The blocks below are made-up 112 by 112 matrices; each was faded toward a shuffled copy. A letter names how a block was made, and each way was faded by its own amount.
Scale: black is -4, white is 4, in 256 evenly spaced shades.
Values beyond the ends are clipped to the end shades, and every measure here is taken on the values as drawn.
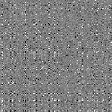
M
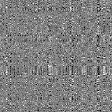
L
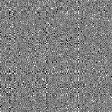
L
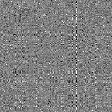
L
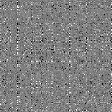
M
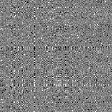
L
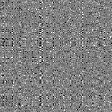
L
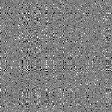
M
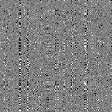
M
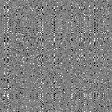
M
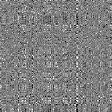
L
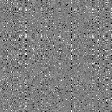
M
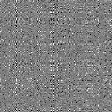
M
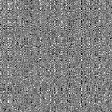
L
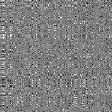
M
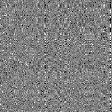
L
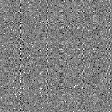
L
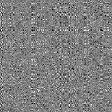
L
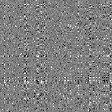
M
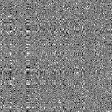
L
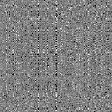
L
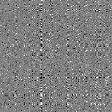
M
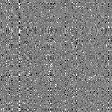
M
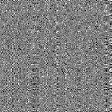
L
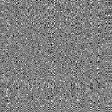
L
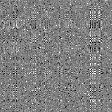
L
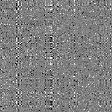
M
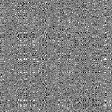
L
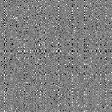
M
